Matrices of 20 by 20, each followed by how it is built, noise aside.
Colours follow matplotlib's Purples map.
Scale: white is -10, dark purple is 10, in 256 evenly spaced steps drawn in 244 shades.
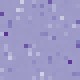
sparse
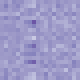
low rank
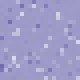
sparse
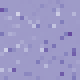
sparse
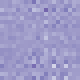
low rank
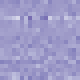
low rank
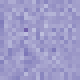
low rank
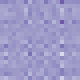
low rank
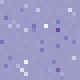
sparse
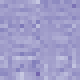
low rank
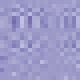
low rank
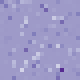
sparse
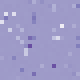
sparse
